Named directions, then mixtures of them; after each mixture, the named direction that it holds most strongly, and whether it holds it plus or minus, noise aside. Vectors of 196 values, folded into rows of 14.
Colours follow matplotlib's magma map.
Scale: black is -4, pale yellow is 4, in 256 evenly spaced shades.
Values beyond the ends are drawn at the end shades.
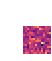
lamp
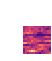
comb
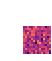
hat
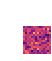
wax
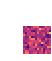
lamp, plus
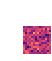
wax, plus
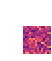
lamp, plus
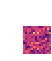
wax, plus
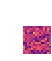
wax, plus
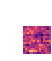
comb, plus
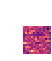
wax, minus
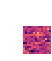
wax, plus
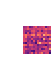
hat, plus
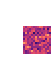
wax, minus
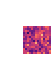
hat, minus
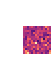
hat, minus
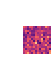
hat, minus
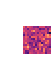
lamp, minus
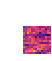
comb, plus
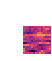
comb, minus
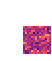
wax, minus
